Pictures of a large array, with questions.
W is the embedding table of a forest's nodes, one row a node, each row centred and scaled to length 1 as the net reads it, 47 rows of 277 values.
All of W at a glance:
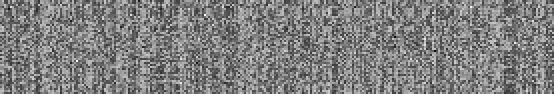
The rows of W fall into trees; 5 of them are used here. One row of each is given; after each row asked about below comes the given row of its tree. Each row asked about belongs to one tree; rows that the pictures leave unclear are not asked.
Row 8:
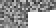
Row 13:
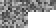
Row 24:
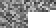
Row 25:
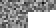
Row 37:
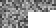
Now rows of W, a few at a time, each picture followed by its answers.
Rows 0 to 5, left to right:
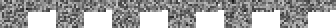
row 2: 25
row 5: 13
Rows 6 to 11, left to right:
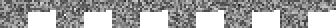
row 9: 24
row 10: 25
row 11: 37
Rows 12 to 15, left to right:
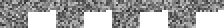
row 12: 24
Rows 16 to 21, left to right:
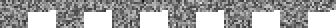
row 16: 37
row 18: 37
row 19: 8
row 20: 37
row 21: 24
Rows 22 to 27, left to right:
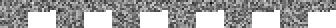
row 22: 8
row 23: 37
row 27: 8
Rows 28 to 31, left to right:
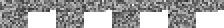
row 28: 13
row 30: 13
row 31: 25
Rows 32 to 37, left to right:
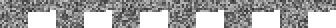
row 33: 24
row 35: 13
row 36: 13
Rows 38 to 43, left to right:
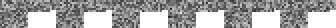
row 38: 13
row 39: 13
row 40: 25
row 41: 8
